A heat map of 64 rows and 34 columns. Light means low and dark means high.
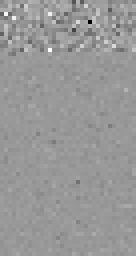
Neither half mirrors the other. There is no overall slope. A horizontal seam about 20% of the way down splits the table, and the bottom part is calmer. No regular stripes run through it. A few values lie far out on both sides of the bulk.
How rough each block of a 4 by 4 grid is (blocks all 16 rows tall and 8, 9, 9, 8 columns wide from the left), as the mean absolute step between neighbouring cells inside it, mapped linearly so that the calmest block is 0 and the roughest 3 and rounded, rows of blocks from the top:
3 2 3 2
0 0 0 0
0 0 0 0
0 0 0 0
